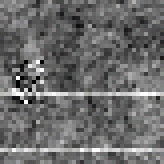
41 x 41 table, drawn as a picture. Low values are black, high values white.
The middle left is the roughest part. Rows 24 and 38 stand out from the rest. An odd patch, rougher than its surroundings, sits in the middle left.
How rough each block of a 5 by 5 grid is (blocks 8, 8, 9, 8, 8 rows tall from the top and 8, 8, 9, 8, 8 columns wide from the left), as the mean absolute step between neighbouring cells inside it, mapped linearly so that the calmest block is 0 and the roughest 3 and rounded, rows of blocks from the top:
0 0 0 0 0
0 0 0 0 0
3 2 1 1 1
1 0 0 0 0
1 1 1 1 1
